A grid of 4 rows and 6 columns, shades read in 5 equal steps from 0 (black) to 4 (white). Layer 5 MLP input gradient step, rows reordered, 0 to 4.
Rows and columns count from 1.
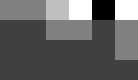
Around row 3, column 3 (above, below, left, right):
2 1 1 1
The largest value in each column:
2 2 3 4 1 4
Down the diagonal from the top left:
2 1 1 1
